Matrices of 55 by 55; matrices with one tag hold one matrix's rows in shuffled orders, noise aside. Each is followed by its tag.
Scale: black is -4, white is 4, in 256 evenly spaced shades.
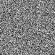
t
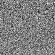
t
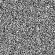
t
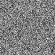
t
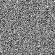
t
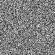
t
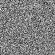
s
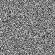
s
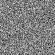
s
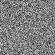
s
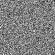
s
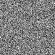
t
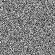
s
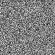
s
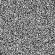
t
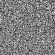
t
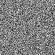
t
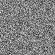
s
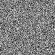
t
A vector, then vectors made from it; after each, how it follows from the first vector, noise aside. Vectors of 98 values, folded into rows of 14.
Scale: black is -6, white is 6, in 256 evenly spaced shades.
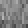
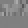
partly zeroed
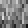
scaled up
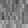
negated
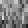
scaled up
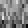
scaled up
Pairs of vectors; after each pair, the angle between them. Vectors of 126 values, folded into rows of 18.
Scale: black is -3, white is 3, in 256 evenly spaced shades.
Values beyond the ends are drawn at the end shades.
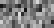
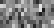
nearly opposite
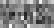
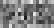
nearly parallel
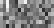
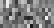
partly aligned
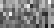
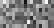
orthogonal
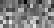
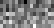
nearly parallel
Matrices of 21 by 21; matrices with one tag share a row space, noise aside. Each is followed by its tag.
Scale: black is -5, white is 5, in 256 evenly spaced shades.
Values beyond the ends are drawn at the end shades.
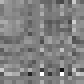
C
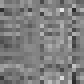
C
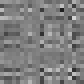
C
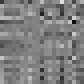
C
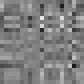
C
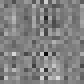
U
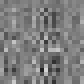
U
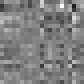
C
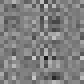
U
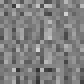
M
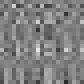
M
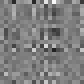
U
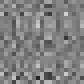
M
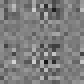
U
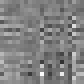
C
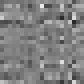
C
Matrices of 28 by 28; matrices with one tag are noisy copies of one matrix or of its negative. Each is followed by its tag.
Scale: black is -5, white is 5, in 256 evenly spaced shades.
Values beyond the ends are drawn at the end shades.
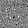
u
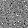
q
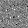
u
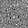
u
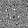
u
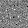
u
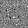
u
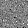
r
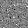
u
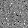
q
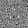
u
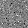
q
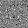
u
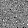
r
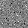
q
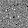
u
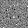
u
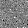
r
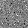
q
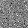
q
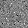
q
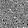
r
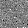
r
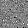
r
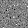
u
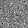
q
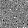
r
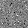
q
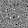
u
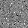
q
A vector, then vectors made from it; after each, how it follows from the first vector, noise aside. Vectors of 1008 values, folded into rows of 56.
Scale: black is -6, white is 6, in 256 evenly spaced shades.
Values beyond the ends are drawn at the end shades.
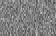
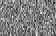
scaled up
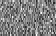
scaled up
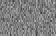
negated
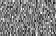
scaled up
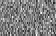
scaled up
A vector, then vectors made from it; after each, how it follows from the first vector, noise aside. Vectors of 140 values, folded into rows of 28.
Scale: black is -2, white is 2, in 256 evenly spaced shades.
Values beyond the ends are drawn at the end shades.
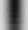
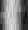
wrapped around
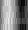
wrapped around
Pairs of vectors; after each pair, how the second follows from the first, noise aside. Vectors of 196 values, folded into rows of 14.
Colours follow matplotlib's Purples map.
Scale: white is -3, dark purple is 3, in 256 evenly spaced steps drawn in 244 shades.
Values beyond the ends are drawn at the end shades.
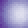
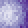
reversed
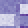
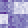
reversed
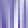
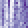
reversed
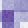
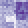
wrapped around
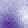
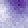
reversed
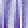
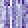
wrapped around
